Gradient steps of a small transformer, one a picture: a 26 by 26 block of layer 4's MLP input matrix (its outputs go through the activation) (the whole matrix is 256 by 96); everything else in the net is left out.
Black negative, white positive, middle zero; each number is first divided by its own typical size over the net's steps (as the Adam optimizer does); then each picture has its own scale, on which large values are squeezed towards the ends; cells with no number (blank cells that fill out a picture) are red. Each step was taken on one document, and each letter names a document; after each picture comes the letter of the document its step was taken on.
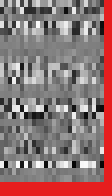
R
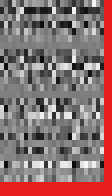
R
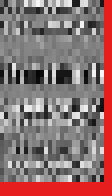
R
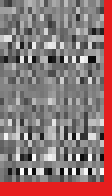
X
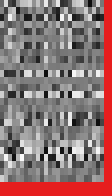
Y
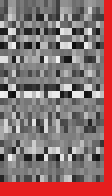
Y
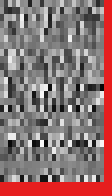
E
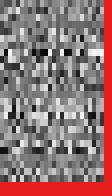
E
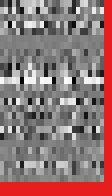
R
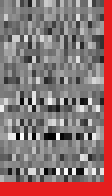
X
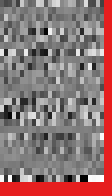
E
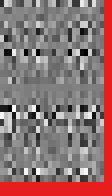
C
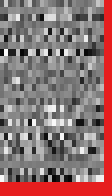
E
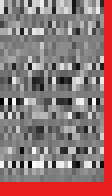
R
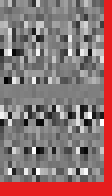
C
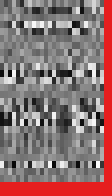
R
